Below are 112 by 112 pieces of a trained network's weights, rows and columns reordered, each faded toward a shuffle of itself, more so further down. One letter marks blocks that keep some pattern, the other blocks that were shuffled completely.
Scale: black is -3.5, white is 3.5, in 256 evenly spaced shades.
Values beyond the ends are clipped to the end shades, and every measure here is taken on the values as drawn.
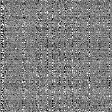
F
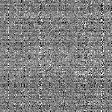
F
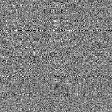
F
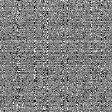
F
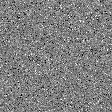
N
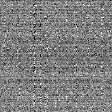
F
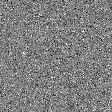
N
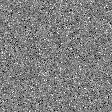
N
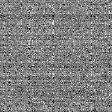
F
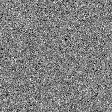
N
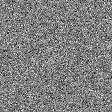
N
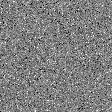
N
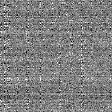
F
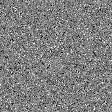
N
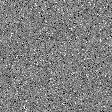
N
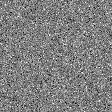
N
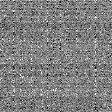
F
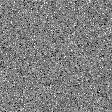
N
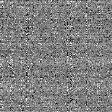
F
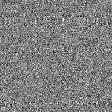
F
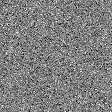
N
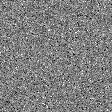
N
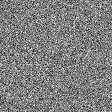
N
